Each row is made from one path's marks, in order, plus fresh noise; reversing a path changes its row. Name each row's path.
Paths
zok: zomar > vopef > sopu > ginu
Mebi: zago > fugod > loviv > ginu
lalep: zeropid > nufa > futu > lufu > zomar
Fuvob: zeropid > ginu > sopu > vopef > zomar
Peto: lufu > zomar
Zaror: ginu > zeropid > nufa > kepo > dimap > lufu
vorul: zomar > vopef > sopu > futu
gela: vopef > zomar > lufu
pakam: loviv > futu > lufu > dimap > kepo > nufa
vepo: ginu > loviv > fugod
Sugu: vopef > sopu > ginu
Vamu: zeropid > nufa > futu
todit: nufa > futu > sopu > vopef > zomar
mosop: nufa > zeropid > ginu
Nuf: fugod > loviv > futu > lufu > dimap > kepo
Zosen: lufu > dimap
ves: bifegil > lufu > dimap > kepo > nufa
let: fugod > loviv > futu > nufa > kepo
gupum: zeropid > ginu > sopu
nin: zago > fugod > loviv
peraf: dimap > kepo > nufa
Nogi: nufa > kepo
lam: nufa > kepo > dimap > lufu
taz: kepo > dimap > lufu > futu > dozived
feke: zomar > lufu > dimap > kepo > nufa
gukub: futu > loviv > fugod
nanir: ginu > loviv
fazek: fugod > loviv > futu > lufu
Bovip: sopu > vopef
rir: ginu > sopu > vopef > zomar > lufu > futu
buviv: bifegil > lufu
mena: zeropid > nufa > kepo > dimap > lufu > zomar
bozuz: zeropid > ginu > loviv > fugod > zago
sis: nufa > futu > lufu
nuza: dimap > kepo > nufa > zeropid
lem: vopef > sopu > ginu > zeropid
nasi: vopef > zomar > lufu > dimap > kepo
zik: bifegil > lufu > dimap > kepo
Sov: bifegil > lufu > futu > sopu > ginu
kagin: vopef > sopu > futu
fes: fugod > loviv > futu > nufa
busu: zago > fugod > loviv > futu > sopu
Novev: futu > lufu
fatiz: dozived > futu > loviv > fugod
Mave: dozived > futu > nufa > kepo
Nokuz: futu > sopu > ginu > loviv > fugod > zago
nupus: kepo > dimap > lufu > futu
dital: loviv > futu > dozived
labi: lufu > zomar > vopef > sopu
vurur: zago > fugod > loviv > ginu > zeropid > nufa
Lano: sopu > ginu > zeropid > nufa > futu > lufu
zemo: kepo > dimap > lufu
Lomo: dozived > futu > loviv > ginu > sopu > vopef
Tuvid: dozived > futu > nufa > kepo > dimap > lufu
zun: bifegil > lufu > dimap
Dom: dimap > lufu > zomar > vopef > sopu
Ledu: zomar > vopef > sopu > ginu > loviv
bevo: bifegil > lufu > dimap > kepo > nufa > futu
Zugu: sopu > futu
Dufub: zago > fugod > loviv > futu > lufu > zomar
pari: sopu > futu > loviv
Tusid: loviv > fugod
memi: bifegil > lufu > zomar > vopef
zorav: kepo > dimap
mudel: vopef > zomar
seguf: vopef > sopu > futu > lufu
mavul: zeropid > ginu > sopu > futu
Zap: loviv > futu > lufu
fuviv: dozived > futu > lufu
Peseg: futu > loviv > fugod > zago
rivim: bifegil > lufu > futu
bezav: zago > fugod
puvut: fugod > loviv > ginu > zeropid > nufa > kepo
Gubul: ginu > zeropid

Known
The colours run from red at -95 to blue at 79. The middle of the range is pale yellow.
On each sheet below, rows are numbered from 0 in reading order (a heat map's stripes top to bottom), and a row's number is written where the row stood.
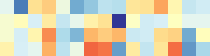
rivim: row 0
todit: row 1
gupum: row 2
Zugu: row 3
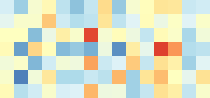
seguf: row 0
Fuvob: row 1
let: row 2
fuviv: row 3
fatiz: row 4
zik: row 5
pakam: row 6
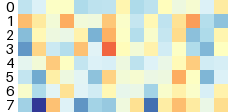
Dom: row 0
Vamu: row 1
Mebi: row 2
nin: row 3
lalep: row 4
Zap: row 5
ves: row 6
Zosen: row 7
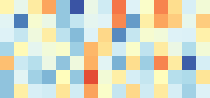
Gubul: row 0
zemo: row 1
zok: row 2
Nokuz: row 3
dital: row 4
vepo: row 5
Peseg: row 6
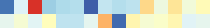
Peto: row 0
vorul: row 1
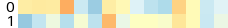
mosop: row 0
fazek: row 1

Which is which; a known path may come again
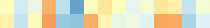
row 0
lem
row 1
mavul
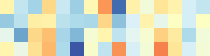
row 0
kagin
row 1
labi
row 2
Sov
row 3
Gubul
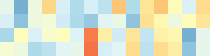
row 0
zik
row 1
nasi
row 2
busu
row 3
fatiz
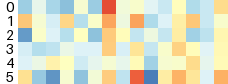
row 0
vepo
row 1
nuza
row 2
Mebi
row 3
Nuf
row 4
mena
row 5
zorav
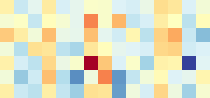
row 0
bevo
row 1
puvut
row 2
Vamu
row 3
Lano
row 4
pari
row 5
Sugu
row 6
Lomo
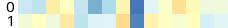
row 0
rir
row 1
vorul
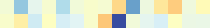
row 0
lam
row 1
todit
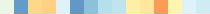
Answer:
rivim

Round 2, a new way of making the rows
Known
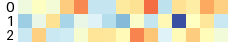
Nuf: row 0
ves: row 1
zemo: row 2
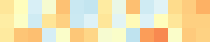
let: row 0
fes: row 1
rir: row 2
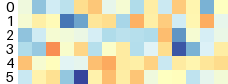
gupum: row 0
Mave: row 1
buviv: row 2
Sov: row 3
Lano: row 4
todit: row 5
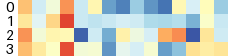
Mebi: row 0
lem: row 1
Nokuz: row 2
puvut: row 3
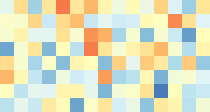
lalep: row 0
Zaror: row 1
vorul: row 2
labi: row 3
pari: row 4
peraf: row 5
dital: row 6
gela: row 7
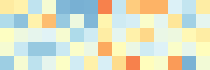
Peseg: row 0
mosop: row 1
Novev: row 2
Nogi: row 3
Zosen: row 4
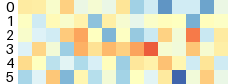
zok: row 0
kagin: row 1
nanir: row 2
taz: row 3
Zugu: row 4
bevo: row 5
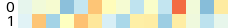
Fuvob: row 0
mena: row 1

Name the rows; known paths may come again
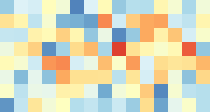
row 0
mudel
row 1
Peseg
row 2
Gubul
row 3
Tuvid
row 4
fazek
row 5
mavul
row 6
dital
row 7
zun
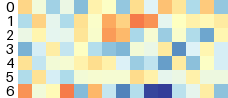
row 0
pari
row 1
nupus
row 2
vorul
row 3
zik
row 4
busu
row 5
zorav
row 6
vurur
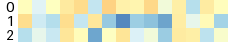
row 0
seguf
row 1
nin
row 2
gela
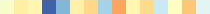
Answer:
Mave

